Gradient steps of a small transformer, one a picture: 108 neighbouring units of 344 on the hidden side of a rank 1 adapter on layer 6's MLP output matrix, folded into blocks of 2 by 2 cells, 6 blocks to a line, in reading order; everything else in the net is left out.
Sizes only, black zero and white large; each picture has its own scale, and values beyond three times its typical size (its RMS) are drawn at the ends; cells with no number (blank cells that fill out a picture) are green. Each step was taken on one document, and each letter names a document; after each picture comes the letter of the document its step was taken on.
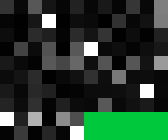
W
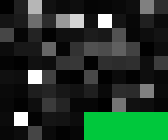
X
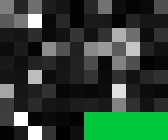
X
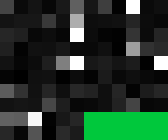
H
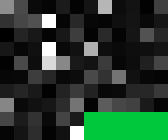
W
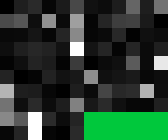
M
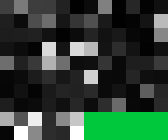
W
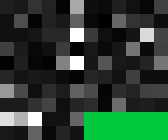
M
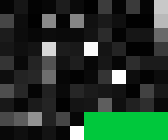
W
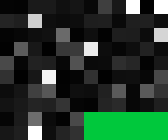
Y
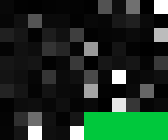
Y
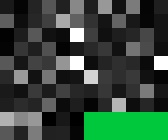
M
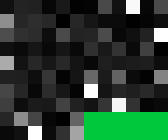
Y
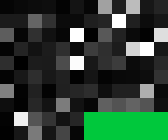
H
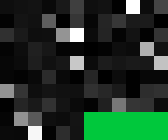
H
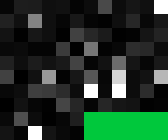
Y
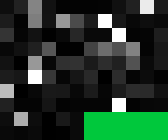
X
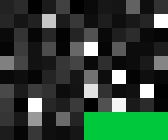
W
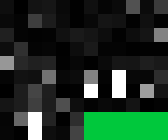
Y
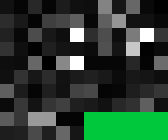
H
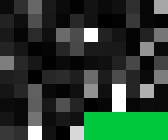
Y
